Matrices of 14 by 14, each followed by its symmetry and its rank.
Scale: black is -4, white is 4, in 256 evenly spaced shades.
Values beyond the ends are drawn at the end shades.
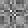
symmetric, rank three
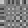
symmetric, rank two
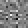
neither, rank three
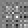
symmetric, rank two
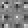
symmetric, rank two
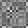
symmetric, rank two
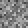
symmetric, full rank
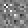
symmetric, rank three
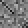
symmetric, full rank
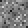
symmetric, full rank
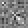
symmetric, rank three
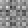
symmetric, rank two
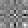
symmetric, rank two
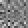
neither, rank three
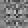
neither, rank three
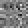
neither, rank three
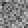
symmetric, full rank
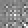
symmetric, rank three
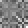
symmetric, rank three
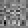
neither, rank three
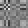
symmetric, rank two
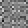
neither, rank three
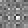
symmetric, rank two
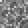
symmetric, full rank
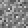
symmetric, full rank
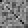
symmetric, full rank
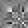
symmetric, rank three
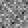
symmetric, full rank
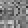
neither, rank three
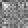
symmetric, rank three
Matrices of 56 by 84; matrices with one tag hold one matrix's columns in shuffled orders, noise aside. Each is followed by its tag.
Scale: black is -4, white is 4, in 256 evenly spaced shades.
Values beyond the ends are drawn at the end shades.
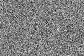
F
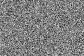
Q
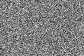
Q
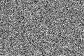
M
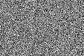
F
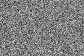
F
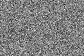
F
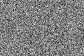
F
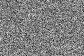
M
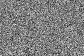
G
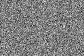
Q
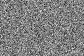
F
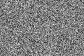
Q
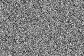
Q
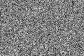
G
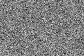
M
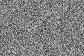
F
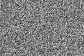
Q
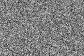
G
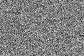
M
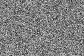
M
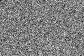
M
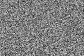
G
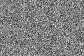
Q
